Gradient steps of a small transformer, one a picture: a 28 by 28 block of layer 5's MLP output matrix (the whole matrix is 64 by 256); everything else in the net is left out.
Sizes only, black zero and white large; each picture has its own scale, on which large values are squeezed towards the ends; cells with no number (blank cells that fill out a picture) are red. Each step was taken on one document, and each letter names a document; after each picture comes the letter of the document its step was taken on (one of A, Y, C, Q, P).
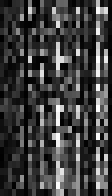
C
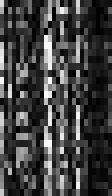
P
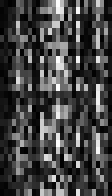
C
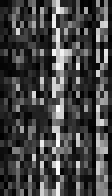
C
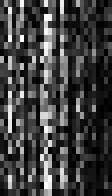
P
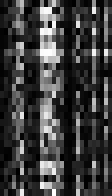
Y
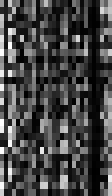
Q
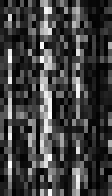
P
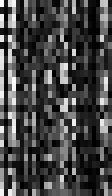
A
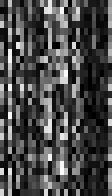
Q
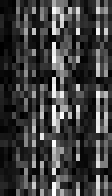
C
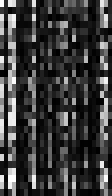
A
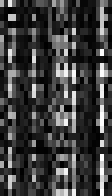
A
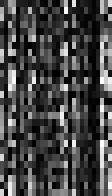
A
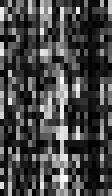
Q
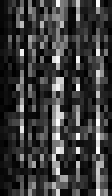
C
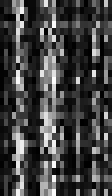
Y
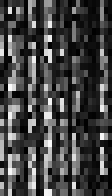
Q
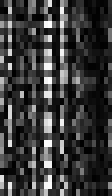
P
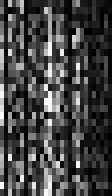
Q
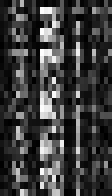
Y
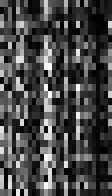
P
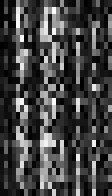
Y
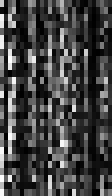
A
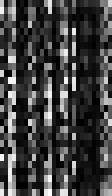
A
